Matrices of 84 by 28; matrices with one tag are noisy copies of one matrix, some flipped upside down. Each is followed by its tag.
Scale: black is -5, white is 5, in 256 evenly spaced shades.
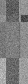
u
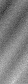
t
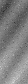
t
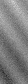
t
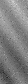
t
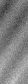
t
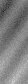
t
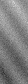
t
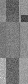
u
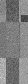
u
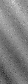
t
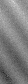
t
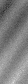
t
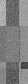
u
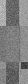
u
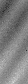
t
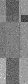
u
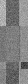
u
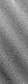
t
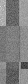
u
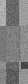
u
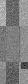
u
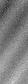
t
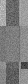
u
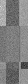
u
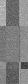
u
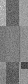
u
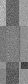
u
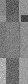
u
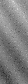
t
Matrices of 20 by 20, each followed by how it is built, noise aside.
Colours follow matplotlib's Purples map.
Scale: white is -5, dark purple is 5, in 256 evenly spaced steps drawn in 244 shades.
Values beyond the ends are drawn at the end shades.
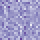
low rank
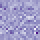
low rank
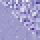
upper triangular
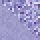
upper triangular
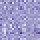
low rank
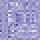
low rank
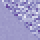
upper triangular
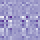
low rank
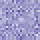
low rank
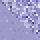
upper triangular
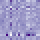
low rank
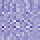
low rank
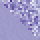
upper triangular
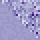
upper triangular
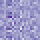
low rank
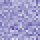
low rank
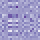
low rank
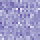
low rank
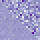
upper triangular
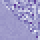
upper triangular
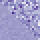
upper triangular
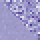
upper triangular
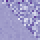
upper triangular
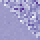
upper triangular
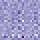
low rank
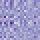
low rank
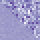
upper triangular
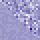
upper triangular
